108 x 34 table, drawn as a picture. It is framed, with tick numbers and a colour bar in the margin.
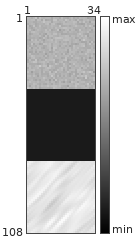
It is made of 3 by 1 panels. Panel 1,1: high, fine-grained, faint in contrast. Panel 2,1: very low, flat. Panel 3,1: very high, slanting up to the right, faint in contrast.
